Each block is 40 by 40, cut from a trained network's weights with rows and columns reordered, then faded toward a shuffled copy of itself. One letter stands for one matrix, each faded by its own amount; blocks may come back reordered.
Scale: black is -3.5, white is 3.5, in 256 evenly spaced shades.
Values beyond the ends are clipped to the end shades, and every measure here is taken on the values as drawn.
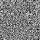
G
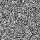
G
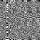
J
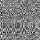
J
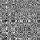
J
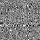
G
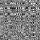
J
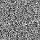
G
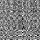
J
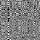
J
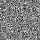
G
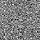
G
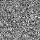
G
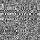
J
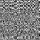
J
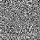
G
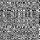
J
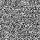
G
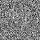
G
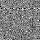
G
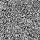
G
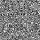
G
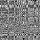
J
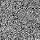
G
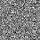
G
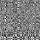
J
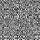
J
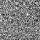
G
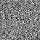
G
